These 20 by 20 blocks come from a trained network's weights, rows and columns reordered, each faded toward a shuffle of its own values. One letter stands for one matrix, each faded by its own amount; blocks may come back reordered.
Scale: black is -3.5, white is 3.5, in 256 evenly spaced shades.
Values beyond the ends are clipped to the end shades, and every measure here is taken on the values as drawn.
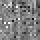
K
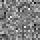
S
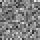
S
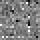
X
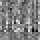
K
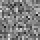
S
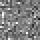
X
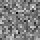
S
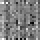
K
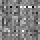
K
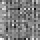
K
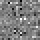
X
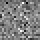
X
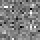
X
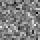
S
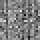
K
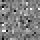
X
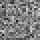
S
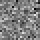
S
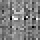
K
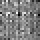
K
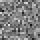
S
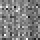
K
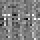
K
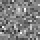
S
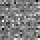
X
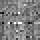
K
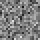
S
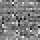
X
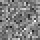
S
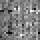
K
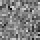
S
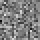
S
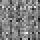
K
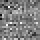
X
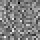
S
